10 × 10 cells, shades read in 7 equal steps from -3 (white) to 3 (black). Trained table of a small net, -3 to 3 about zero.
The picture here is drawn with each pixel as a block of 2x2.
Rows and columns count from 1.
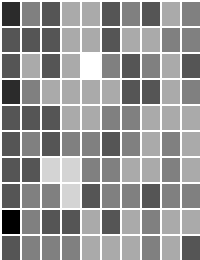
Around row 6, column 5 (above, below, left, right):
-1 0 0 1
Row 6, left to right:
1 0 1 0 0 1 0 -1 0 -1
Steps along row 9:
down up same down up down up down same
